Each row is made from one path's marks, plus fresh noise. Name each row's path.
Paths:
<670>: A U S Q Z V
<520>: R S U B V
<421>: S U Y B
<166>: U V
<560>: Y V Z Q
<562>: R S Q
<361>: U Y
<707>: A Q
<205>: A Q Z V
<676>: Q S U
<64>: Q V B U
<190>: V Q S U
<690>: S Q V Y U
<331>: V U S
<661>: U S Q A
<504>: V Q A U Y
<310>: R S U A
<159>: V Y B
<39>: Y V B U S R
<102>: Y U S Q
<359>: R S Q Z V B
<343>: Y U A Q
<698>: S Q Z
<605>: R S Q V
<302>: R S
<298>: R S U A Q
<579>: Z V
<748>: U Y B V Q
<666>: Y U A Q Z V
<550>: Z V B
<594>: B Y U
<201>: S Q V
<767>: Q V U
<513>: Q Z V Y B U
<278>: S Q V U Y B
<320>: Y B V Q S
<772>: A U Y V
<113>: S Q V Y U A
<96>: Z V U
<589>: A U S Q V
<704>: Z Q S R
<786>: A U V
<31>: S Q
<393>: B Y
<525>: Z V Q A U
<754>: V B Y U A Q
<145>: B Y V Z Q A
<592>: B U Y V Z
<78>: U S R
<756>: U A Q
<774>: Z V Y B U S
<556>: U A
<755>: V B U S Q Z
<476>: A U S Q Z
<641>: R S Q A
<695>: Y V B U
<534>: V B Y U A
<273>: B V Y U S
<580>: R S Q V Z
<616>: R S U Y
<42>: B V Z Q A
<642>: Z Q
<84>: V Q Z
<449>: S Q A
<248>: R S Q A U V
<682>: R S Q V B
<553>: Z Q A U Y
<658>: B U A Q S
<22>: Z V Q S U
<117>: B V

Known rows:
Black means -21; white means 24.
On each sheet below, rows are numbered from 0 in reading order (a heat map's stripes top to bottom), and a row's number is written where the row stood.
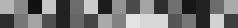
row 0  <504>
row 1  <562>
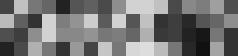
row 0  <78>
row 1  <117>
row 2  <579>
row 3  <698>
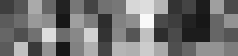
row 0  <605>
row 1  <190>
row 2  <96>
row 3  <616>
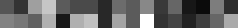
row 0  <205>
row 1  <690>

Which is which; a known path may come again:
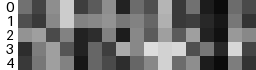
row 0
<525>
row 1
<579>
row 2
<756>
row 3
<562>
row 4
<476>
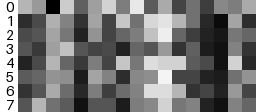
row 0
<393>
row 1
<698>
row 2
<201>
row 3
<205>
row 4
<704>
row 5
<190>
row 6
<605>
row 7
<661>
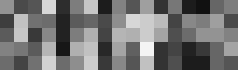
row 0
<666>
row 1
<78>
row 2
<616>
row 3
<690>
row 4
<96>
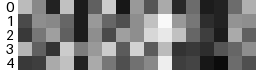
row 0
<504>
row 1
<676>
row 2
<31>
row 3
<117>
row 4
<22>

